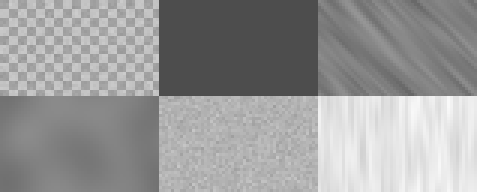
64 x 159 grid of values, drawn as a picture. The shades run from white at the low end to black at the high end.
The table splits into 2 rows of 3 panels. Panel 1,1: low, checkered. Panel 1,2: high, flat. Panel 1,3: middling, slanting down to the right, faint in contrast. Panel 2,1: middling, smooth, faint in contrast. Panel 2,2: low, fine-grained, faint in contrast. Panel 2,3: very low, streaked downward, faint in contrast.
